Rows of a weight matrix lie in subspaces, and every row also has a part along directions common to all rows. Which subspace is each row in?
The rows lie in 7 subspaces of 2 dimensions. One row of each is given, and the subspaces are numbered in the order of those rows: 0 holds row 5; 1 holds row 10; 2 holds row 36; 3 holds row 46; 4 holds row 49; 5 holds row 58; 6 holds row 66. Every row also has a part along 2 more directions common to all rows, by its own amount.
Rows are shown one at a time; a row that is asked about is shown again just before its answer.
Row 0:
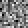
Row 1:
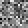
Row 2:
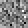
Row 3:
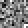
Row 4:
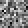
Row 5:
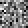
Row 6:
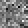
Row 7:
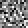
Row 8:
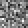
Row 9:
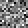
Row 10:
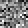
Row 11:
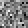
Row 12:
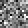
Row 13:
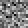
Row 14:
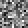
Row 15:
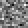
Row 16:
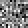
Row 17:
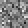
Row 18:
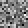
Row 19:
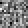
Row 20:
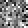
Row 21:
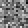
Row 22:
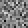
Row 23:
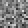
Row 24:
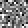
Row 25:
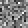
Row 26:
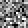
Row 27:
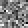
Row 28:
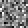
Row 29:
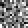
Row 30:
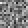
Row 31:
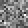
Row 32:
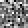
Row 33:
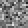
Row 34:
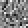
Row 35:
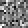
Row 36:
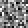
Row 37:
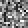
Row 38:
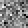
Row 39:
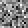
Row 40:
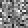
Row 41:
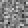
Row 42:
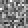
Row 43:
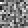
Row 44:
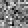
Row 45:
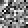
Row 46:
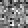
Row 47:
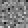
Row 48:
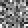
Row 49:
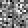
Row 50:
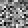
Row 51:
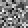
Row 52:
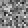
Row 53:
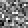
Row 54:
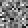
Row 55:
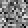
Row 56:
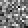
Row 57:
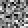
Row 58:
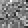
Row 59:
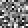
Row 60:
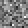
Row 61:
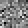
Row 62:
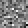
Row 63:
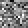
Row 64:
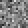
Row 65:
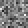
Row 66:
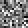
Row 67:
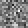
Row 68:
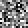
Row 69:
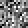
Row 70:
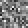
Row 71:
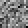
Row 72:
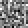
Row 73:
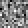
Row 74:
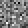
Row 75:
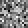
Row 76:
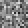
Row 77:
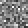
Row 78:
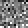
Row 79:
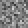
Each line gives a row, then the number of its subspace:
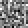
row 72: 2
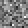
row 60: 6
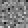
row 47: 1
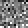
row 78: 1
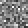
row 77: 5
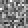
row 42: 2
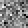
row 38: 1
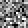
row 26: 5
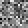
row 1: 4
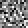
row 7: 6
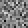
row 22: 6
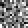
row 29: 2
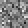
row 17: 6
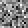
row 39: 6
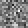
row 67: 5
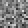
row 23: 1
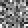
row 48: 2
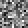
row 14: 4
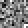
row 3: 2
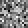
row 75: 6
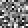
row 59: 5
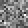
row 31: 1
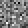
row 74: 0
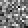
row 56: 5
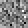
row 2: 6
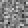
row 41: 4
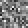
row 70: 5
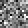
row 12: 1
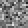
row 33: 3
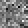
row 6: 5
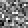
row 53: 3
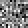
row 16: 2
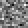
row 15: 3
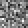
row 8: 2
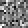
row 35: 0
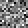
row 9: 1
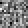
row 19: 0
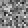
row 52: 6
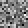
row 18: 1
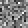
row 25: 0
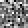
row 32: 3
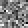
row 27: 3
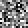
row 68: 4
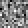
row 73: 2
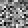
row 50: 1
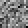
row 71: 5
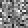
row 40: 4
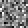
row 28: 2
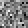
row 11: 1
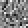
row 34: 6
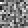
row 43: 0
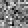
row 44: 3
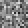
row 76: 3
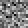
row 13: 3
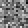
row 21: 4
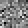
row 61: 1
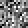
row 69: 0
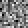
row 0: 2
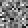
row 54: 5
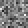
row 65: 2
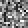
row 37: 4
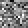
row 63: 4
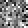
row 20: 5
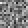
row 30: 0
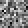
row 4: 0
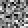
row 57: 3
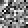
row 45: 0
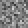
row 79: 3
